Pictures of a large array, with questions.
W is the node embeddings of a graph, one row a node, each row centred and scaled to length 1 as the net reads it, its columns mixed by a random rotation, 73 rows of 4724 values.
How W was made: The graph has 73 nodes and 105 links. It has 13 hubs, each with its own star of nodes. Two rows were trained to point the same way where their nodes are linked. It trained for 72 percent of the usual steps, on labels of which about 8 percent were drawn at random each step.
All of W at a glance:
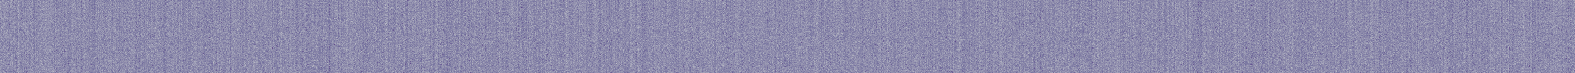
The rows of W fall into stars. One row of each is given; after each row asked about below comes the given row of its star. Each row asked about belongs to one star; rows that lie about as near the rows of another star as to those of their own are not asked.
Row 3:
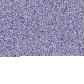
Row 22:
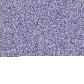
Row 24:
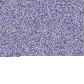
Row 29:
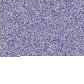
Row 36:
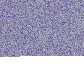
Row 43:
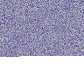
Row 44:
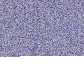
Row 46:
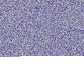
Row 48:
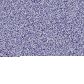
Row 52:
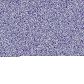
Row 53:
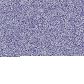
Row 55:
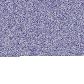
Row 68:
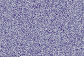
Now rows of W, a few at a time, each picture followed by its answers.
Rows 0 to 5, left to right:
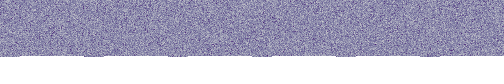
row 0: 46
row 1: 53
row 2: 36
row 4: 46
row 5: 24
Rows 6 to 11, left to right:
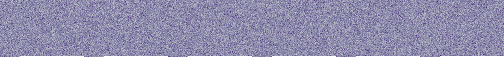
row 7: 46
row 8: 68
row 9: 43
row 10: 55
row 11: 52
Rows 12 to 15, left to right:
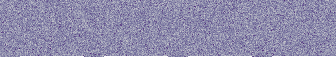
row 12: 3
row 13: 22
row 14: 43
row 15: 29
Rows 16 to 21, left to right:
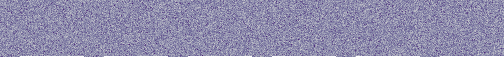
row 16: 3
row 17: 36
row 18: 55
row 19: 46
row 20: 3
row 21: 68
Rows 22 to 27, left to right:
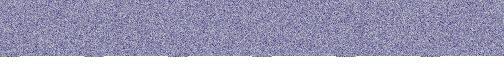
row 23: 43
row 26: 22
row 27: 3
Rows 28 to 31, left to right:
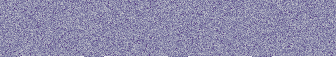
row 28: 43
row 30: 44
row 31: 44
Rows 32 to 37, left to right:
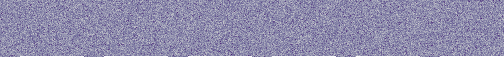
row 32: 36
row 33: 46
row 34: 52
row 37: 44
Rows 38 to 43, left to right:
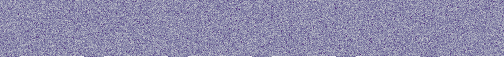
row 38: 22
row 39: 55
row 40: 53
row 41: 48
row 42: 29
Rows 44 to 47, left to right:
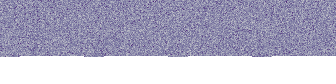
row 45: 29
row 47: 48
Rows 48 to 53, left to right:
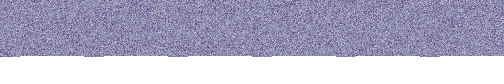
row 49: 3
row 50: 3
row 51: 24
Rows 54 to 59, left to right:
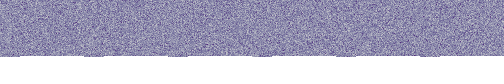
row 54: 44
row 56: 44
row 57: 24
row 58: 29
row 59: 68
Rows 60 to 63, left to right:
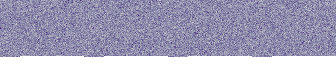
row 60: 43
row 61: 29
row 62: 48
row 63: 29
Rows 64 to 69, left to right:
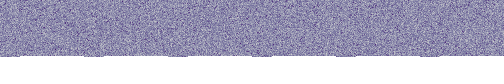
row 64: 24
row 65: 36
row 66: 43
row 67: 68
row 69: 22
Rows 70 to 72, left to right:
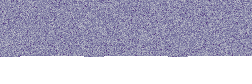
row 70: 52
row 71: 68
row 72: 44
